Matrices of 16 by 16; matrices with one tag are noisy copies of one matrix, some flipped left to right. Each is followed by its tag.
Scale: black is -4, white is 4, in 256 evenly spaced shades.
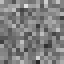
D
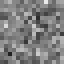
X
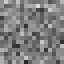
D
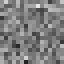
D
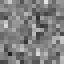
X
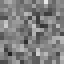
X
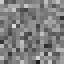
D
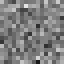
D
